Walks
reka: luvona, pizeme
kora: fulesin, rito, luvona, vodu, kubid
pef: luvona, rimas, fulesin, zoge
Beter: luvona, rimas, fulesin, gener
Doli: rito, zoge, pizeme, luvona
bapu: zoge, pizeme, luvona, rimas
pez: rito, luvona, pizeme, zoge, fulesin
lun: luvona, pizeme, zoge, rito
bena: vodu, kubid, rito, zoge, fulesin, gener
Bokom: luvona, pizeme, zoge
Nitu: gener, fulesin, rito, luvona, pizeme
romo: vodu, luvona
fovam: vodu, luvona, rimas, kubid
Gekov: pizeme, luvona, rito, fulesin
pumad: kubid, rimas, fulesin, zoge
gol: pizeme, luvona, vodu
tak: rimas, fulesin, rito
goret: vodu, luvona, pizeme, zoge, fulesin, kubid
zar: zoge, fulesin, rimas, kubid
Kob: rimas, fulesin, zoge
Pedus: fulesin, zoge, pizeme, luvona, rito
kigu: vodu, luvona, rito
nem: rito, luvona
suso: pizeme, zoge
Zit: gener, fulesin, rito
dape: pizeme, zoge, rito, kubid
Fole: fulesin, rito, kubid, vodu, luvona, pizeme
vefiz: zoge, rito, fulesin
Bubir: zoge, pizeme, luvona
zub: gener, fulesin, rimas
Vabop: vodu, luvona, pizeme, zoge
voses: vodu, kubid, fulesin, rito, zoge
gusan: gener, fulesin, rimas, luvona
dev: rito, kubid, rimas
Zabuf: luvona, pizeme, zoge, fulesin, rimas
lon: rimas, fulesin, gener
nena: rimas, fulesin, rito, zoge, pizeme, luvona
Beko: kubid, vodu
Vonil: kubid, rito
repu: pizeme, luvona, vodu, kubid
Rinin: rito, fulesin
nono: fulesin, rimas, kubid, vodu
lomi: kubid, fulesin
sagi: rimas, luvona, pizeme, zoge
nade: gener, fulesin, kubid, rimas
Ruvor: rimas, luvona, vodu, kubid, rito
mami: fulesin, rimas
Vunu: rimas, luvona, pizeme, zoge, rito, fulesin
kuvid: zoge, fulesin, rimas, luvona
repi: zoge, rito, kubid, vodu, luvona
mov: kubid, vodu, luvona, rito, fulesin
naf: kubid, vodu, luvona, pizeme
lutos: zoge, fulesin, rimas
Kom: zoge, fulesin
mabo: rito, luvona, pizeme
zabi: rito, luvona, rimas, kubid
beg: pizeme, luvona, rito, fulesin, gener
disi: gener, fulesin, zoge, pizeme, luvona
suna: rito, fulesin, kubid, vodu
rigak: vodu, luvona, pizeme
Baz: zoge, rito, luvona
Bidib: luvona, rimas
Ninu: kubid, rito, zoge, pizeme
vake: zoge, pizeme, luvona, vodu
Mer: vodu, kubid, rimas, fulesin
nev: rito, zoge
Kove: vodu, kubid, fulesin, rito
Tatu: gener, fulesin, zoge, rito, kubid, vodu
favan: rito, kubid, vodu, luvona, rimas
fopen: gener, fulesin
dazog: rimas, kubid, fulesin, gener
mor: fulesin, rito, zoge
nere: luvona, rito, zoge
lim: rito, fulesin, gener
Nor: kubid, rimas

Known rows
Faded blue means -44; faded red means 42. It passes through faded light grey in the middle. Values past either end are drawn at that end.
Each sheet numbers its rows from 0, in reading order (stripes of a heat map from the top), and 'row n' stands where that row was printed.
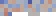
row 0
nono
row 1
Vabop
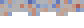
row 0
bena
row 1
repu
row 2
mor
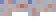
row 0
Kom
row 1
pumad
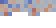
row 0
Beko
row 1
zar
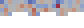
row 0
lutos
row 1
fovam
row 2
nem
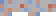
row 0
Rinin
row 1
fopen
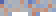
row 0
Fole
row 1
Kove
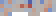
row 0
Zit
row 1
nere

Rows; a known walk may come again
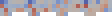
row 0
Bidib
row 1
zabi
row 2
Zit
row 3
nere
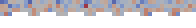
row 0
Beko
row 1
dape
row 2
vake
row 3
kigu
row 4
naf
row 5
Mer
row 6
lomi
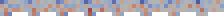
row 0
nono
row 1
zar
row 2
suna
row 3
Nor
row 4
lutos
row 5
repu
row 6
bena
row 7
bapu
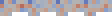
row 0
mor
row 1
Fole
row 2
Kob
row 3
voses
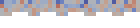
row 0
mabo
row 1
goret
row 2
romo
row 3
sagi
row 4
suso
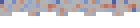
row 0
Vabop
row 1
fopen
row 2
pumad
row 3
Kom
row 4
nev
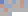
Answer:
Nitu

